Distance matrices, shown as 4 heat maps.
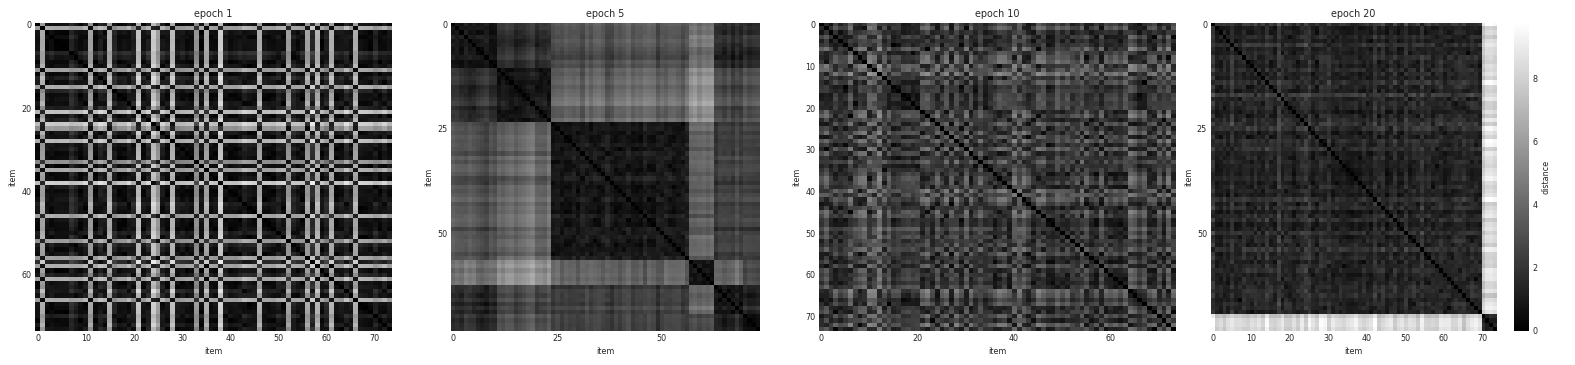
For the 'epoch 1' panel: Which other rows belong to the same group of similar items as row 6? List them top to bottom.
0, 2, 3, 4, 5, 7, 8, 9, 10, 12, 13, 14, 16, 17, 18, 19, 20, 22, 23, 26, 27, 29, 30, 31, 32, 34, 36, 37, 39, 40, 41, 42, 43, 44, 45, 47, 48, 49, 50, 51, 53, 54, 55, 57, 59, 60, 62, 63, 64, 65, 67, 68, 69, 70, 71, 72, 73
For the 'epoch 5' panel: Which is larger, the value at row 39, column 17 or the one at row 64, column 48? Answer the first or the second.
the first
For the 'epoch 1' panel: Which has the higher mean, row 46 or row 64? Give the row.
46
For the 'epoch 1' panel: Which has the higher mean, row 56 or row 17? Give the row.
56
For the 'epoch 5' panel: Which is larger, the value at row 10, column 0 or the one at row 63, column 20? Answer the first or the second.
the second
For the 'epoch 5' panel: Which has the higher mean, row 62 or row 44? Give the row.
62
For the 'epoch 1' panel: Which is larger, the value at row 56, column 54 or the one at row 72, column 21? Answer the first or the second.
the second
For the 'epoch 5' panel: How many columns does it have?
74
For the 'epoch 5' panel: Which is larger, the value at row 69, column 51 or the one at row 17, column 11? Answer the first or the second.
the first
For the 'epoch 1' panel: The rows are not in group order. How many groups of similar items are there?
2
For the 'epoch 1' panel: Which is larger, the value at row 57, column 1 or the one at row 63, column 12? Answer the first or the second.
the first
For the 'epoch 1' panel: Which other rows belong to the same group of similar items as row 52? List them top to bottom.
1, 11, 15, 21, 24, 25, 28, 33, 35, 38, 46, 56, 58, 61, 66
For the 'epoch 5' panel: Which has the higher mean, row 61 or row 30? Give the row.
61
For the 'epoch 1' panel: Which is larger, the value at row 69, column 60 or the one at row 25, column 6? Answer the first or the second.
the second
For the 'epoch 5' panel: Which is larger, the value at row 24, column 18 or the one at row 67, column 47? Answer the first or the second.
the first
